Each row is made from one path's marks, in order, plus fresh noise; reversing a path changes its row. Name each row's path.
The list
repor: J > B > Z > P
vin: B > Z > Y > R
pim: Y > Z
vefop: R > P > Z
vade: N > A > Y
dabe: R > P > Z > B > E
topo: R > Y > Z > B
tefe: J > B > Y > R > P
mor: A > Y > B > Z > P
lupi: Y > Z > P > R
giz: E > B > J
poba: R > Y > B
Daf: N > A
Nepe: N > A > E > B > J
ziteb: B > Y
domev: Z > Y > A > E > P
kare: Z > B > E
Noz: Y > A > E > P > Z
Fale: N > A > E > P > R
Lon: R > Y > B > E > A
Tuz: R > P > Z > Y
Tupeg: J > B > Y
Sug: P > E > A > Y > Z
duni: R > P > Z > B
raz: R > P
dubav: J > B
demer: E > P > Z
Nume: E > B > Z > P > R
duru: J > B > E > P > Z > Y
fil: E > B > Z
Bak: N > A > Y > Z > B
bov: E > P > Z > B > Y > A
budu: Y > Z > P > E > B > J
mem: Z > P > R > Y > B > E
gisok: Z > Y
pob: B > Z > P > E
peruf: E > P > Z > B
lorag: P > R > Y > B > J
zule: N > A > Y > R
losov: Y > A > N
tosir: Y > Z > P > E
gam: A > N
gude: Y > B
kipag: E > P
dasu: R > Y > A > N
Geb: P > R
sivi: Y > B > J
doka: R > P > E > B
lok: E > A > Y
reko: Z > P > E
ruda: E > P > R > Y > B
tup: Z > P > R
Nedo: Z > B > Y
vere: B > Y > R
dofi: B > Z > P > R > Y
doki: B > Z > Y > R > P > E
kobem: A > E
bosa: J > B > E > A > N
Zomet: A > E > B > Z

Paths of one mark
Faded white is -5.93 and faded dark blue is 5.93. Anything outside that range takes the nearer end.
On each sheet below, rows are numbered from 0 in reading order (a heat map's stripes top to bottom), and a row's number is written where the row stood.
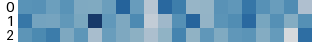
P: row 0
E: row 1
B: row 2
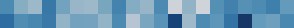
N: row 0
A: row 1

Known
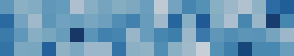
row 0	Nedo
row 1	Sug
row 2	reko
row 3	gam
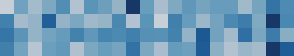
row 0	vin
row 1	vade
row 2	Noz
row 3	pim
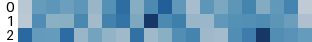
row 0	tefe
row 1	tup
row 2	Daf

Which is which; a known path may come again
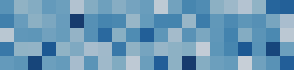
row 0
Nedo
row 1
reko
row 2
tefe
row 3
losov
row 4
sivi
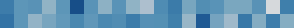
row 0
kare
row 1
Noz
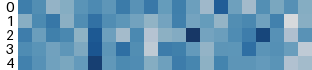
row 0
demer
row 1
doka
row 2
Lon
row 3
kipag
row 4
pob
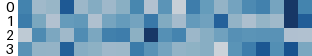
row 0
vade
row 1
pim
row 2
Nume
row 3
dasu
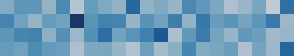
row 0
topo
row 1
tosir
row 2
repor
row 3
gude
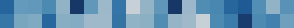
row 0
kobem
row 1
gam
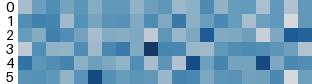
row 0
ruda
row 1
peruf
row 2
Tupeg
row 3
tup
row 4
bov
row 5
dabe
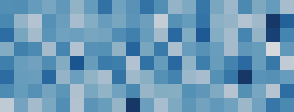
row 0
mor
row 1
gisok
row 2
Sug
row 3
duni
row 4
domev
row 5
Daf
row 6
Bak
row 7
vin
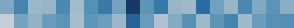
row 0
vefop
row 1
vere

